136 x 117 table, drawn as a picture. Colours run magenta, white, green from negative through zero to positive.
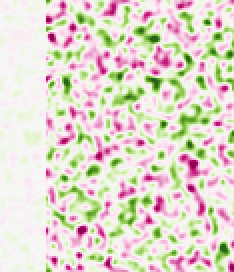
A vertical seam about 20% of the way across splits the table, and the left part is calmer. The halves do not mirror each other. Overall the values sit about 50% of the way up the scale. The field is mottled with small blotches. No single row or column stands out from its neighbours.
